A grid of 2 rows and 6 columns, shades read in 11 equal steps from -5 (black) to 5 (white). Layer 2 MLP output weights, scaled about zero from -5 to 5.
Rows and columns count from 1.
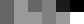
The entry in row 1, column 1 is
-1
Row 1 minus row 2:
0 0 -2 0 -5 -10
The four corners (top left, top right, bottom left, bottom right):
-1 -5 -1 5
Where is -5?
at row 1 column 6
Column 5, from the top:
-4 1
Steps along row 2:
up same down up up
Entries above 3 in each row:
0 1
